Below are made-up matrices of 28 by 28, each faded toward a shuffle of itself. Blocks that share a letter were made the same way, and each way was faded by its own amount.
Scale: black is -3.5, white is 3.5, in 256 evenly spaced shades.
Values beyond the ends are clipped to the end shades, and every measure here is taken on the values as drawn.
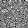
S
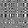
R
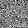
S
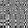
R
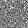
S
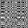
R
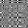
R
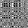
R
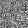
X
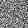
X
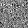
X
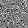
X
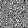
X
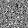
S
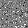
S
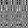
R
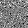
S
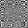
R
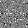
S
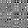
R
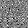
X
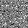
S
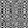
R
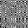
R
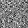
X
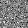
S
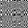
R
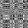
R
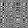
R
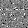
S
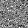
S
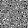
X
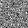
X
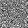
X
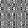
R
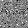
S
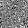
X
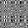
R
